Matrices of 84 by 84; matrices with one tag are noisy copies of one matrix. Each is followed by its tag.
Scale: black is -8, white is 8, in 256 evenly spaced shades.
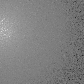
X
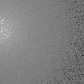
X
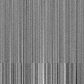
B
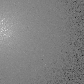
X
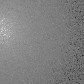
X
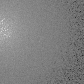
X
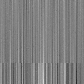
B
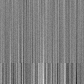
B
